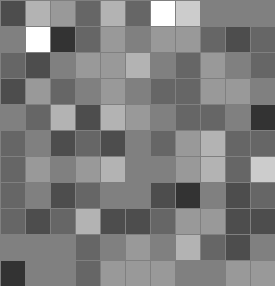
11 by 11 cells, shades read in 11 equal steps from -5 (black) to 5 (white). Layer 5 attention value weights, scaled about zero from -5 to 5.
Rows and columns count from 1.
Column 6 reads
-1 0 2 0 1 0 0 0 -2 1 1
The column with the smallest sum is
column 1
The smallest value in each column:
-3 -2 -3 -2 -2 -2 -2 -3 -1 -2 -3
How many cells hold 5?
2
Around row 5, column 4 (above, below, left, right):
0 -1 2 2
